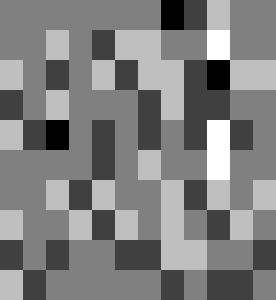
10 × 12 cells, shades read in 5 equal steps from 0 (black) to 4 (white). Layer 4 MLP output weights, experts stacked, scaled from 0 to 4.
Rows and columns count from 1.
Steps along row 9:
up down up same down same up same down same down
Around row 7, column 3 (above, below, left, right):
2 2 2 1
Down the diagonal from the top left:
2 2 1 2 1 2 2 3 3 1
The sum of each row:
22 28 25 22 20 26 27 27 21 21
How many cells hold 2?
59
